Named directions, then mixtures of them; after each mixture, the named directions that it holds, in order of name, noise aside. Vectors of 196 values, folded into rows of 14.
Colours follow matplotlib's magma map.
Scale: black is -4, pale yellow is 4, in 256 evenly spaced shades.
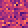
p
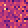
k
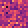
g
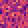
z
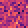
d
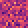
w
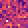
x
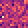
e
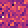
e, w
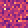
k, w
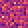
e, w, z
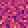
d, e, k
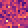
x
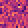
d, z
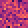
g, k, x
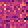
k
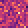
d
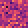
g
